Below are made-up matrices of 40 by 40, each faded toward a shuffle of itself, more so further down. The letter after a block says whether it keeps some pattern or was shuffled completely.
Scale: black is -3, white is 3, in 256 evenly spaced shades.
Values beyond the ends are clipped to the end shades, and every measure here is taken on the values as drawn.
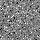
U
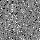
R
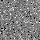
U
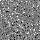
U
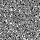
U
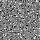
U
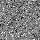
U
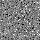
U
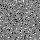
U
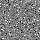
U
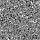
R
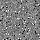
R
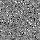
R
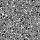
U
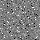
U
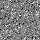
U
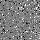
R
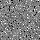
U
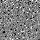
U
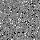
R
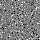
R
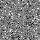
R
